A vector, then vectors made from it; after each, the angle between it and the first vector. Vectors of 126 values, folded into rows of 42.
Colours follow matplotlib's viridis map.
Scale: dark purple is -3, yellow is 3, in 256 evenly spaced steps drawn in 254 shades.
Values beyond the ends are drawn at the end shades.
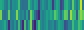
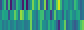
orthogonal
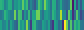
partly opposed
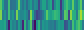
nearly parallel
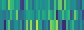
orthogonal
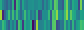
partly aligned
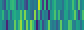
orthogonal
